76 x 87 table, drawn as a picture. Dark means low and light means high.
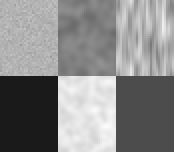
It is made of 2 by 3 panels. Panel 1,1: high, fine-grained, faint in contrast. Panel 1,2: middling, blotchy, faint in contrast. Panel 1,3: high, streaked downward. Panel 2,1: very low, flat. Panel 2,2: very high, blotchy, faint in contrast. Panel 2,3: low, flat.
